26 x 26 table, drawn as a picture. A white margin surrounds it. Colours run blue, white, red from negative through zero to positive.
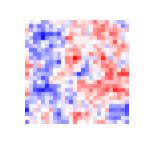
Ninth with the lowest average: top left. Stripes: none. Grain: blotchy. Mirror symmetry: none.
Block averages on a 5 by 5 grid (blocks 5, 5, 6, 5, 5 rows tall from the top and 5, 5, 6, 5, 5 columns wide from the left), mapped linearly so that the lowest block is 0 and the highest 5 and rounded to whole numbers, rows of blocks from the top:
11453
11444
22345
11355
22430
